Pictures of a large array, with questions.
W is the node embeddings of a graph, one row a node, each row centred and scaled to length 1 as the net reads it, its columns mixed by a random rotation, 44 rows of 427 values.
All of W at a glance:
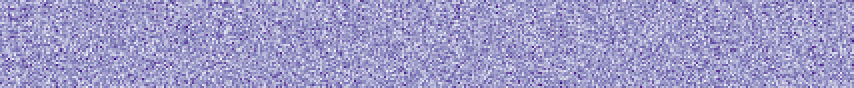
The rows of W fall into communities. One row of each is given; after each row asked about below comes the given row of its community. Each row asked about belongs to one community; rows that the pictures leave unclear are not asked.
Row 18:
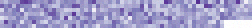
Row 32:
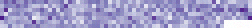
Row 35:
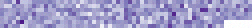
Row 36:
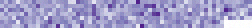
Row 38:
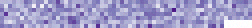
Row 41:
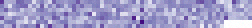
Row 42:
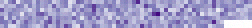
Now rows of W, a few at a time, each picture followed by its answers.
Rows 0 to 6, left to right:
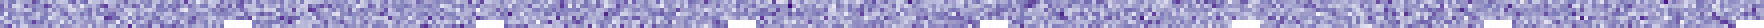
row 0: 32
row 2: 38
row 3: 35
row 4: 41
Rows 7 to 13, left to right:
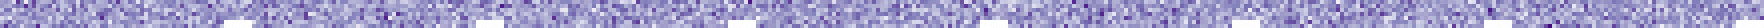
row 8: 41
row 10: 18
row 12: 18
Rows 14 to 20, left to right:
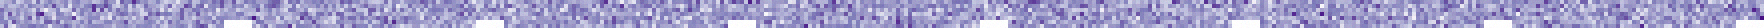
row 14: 42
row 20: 32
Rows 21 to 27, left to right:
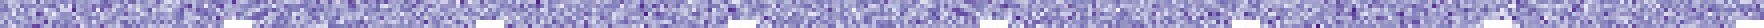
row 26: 36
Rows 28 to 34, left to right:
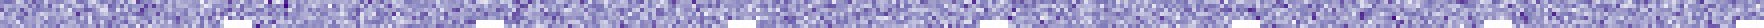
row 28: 36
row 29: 35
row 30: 42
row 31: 18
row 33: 41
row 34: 42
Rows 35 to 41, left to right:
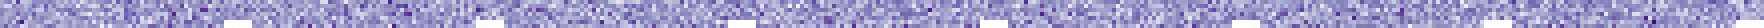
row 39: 35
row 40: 36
